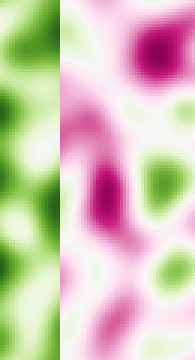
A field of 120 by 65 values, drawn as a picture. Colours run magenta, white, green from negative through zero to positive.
There are no lone odd cells. The ninth with the highest average is the top left. A vertical seam about 30% of the way across splits the table, and the left part is higher.
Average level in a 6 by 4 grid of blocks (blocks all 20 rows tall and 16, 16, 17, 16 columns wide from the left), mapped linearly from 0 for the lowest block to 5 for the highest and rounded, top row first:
5410
5221
4114
5304
5324
4313
